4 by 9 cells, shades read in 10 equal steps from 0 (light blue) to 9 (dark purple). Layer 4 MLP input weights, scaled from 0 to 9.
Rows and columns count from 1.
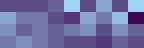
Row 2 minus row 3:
-1 -1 0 1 3 -1 -2 -2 4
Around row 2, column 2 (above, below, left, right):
6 5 2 4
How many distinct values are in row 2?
6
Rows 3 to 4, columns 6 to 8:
3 6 3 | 6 7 5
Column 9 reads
0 9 5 6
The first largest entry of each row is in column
1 9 7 7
